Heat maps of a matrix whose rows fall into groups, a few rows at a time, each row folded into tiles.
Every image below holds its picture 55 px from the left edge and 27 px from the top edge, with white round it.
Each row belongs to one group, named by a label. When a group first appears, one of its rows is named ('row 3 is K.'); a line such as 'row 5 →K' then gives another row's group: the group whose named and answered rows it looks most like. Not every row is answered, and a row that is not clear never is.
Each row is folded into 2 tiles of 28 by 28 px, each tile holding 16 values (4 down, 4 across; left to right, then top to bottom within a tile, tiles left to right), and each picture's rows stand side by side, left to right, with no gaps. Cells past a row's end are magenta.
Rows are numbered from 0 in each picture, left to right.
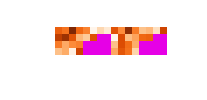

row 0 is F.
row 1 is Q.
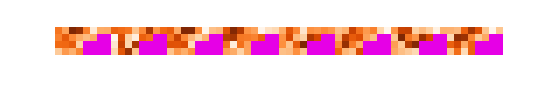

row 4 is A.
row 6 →A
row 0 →F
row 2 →F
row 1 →Q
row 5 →F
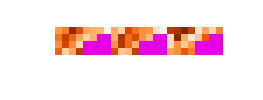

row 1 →F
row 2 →Q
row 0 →F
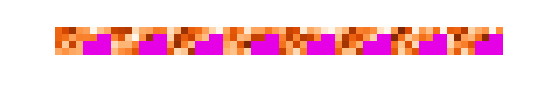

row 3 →A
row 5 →F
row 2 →F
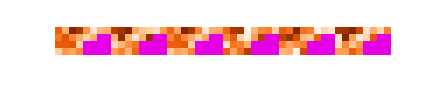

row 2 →F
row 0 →F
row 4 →F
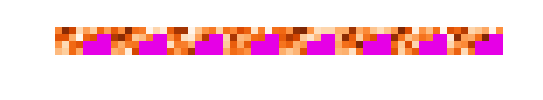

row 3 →Q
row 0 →A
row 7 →Q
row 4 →F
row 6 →A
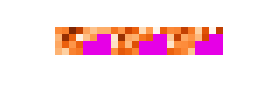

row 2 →Q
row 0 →F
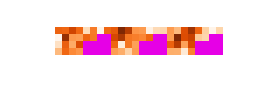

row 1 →A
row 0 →Q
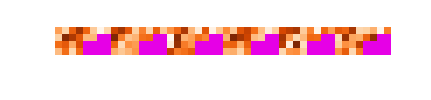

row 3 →F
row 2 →Q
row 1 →A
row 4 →A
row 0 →F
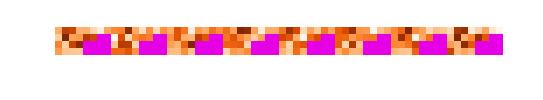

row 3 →F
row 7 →A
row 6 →F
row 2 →A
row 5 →A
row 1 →Q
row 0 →A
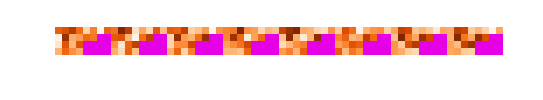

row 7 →A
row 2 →Q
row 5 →A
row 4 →Q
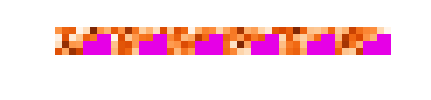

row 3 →A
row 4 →Q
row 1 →Q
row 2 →A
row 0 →Q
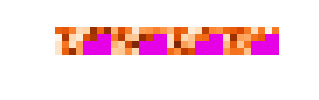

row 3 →Q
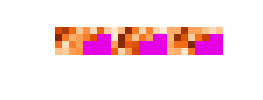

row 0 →A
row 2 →F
